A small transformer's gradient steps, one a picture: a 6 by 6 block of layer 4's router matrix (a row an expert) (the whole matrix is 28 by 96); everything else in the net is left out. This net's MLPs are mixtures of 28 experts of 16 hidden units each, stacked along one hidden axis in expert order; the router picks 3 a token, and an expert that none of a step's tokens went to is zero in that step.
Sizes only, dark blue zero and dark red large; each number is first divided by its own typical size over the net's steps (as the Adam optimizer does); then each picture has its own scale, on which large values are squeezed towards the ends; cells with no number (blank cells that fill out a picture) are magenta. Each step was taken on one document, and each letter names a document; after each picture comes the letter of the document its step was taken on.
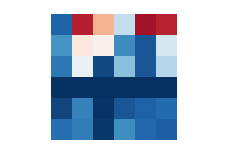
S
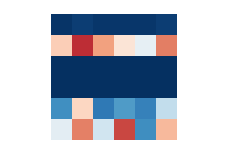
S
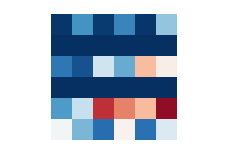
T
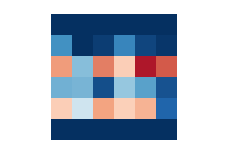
T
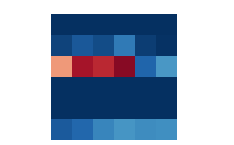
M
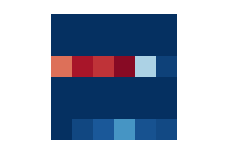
M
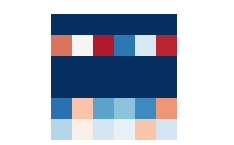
S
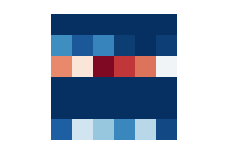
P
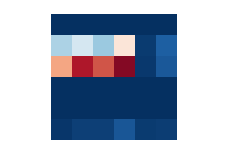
M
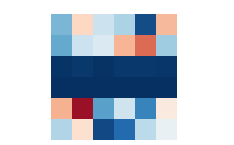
S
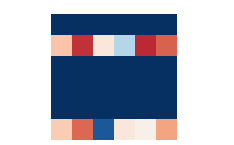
S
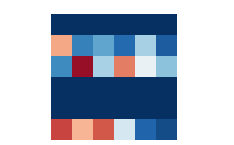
P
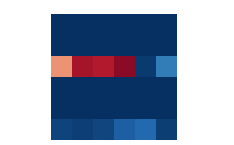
M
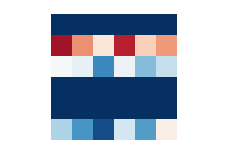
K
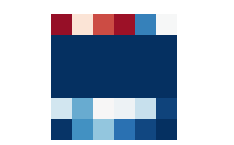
T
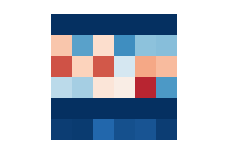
K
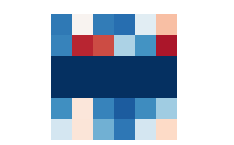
S
